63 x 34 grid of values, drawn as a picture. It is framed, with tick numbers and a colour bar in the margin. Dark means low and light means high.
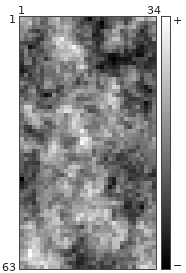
Mirror symmetry: none. Ninth with the lowest average: top right. Grain: blotchy.
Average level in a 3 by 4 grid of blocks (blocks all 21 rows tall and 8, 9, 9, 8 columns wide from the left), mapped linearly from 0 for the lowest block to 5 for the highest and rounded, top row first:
1 4 1 0
2 5 3 1
5 4 4 3
